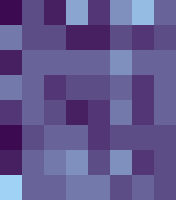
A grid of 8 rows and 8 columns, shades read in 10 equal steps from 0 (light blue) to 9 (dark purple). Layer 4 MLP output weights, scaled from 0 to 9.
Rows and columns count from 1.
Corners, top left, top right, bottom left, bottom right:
9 5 0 6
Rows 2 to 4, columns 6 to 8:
6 7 6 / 3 5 5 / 5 7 5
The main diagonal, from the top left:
9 6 5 6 7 6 7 6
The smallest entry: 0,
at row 8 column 1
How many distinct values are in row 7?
6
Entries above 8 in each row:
1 0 0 0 0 1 0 0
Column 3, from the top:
8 6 5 7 6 5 4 5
